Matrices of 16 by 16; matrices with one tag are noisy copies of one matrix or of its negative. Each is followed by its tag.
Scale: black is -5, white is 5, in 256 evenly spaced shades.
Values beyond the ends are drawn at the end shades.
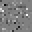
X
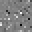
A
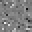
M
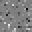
M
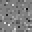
M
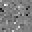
X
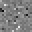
X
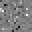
X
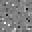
M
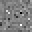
A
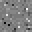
M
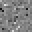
X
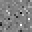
A
